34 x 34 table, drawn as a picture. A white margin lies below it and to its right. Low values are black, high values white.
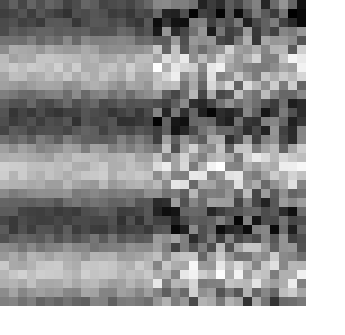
Stripes running across repeat 3 times from top to bottom. The left part is calmer, up to a seam about 50% of the way across. Overall the values sit about 50% of the way up the scale.
